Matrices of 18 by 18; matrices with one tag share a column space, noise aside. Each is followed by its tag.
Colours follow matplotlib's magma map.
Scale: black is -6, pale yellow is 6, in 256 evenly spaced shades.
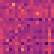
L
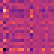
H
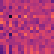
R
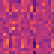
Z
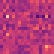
R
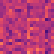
L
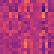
Z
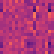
Z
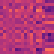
H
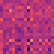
L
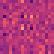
R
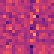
R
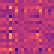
H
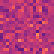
H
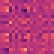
H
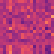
R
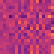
R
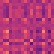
L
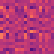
H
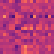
R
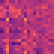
L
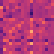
L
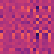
H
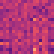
L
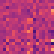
L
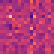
R
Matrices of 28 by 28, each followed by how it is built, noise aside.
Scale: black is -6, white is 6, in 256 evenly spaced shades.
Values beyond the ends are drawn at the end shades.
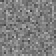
noise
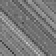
Toeplitz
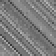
Toeplitz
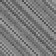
Toeplitz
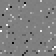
sparse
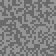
noise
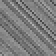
Toeplitz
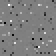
sparse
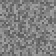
noise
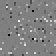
sparse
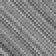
Toeplitz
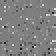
sparse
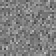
noise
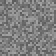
noise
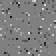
sparse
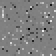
sparse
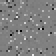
sparse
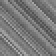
Toeplitz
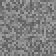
noise
